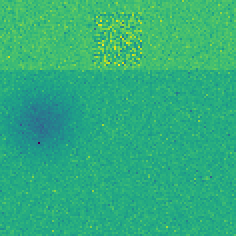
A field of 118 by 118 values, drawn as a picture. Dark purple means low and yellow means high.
Seam: horizontal, 30% of the way down, the top part higher. Roughest part: top middle. Odd patch: rougher, in the top middle. Dips: one, in the middle left. Ninth with the lowest average: middle left.
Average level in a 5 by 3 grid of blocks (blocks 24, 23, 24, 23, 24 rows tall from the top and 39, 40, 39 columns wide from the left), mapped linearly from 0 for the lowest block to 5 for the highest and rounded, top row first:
555
444
033
233
333
